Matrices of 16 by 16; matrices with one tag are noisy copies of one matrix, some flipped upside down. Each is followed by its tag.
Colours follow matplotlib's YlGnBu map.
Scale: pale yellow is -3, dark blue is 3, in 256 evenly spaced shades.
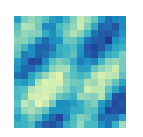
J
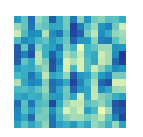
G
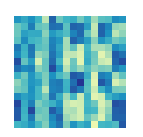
G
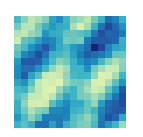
J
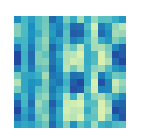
G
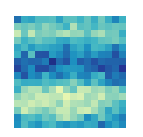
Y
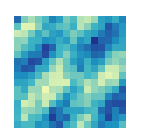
J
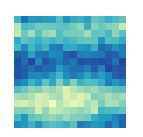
Y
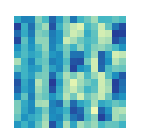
G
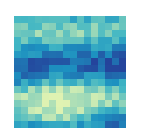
Y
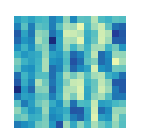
G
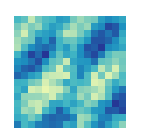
J
